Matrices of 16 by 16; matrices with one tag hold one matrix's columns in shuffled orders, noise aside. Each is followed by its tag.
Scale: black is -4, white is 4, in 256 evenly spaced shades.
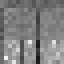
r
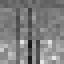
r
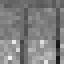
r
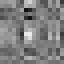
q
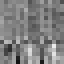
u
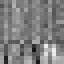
u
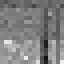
r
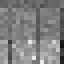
r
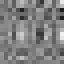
q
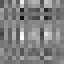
q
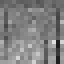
r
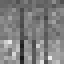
r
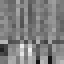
u
